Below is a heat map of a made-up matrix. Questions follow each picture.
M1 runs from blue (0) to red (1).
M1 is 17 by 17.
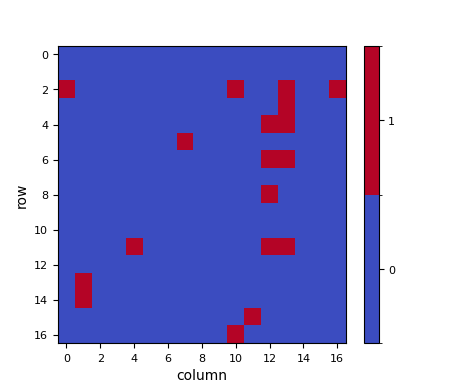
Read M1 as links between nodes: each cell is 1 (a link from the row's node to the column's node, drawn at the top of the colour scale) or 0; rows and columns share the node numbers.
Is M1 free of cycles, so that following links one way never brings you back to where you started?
yes
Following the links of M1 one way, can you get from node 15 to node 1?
yes
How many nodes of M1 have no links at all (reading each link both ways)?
1
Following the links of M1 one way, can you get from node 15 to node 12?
yes
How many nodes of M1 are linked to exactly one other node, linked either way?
7
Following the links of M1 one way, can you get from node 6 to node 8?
no
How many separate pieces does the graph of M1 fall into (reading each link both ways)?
3
